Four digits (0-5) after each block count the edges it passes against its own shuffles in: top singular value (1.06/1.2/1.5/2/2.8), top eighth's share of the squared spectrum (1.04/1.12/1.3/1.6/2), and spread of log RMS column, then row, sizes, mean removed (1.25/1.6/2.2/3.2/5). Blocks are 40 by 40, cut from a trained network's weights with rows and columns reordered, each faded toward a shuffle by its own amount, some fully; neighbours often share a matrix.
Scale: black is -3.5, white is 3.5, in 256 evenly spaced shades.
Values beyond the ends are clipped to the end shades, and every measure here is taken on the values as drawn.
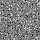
0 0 0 0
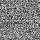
1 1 0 0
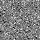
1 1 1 0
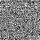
1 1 0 0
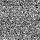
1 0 0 0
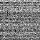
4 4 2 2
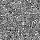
0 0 0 0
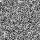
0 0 0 0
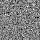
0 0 0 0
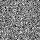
0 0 0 0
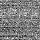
3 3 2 2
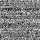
3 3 1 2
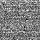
2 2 0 1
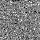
2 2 0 1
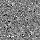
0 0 0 1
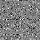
2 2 0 1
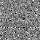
2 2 0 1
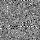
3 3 0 2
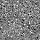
0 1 0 0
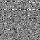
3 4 0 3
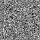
0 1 1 0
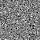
0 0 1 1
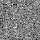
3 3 0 2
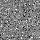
1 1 0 1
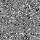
1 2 0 1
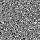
1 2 0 0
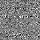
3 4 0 2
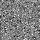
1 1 0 0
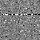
3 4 0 2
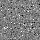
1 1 0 0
